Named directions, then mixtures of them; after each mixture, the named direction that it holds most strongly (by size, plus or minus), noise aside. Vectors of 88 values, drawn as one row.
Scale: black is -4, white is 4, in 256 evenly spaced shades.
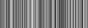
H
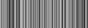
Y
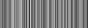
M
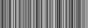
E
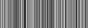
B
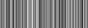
H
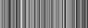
Y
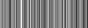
M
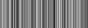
E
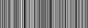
B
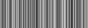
E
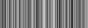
E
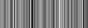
H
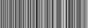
E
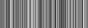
H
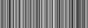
E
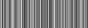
M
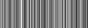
M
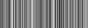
H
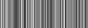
B
